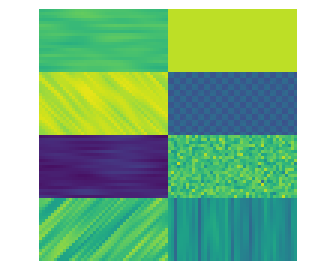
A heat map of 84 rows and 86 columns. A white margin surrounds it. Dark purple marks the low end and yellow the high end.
It is made of 4 by 2 panels. Panel 1,1: high, streaked across, faint in contrast. Panel 1,2: very high, flat. Panel 2,1: very high, slanting down to the right, faint in contrast. Panel 2,2: low, checkered, faint in contrast. Panel 3,1: very low, streaked across, faint in contrast. Panel 3,2: high, fine-grained. Panel 4,1: high, slanting up to the right. Panel 4,2: middling, streaked downward.
